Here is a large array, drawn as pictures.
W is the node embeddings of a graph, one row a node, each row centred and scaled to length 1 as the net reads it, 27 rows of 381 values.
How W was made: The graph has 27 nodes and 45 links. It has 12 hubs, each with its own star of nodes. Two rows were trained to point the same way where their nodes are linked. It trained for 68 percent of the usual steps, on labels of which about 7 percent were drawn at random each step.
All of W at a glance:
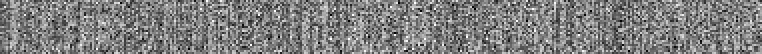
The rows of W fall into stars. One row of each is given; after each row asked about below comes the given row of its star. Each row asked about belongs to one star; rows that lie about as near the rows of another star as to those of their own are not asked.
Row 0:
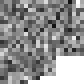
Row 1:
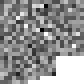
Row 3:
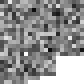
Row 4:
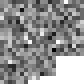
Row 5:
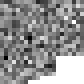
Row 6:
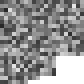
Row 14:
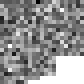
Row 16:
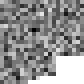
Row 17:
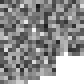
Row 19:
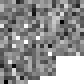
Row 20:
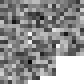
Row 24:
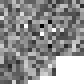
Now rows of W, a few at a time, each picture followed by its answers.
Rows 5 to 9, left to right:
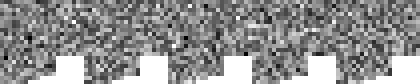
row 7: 4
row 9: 1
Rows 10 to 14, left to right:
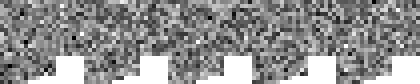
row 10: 14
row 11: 0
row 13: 16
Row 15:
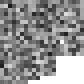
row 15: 5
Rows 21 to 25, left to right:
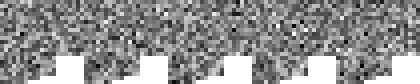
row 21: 3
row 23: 24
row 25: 6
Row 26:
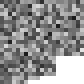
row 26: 14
